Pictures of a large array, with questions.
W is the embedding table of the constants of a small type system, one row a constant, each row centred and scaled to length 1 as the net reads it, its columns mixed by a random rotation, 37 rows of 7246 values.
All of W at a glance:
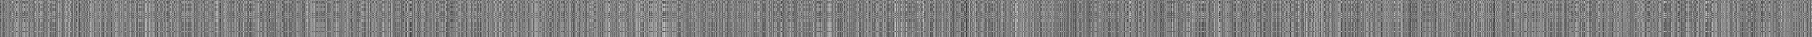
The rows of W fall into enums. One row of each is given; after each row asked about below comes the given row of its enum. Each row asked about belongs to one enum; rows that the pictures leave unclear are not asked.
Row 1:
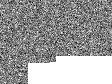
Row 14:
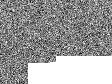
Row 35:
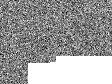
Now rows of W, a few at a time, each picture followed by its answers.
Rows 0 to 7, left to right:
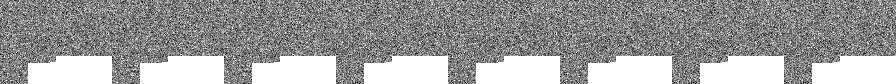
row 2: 1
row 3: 14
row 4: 35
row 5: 35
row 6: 14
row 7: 14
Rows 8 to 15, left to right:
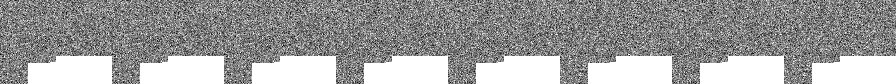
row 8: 35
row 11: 14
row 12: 14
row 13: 1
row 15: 1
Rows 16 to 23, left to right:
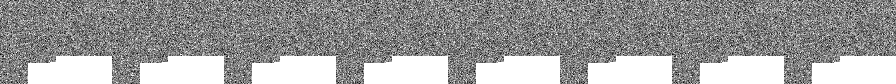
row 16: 35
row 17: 1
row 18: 35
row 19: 14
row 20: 14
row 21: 14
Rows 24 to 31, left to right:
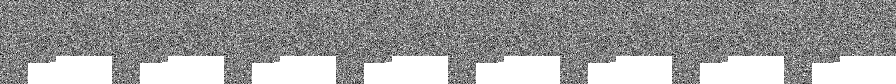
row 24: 35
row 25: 35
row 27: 14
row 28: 35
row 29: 35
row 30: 35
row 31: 1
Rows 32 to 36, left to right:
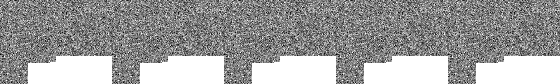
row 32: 35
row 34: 35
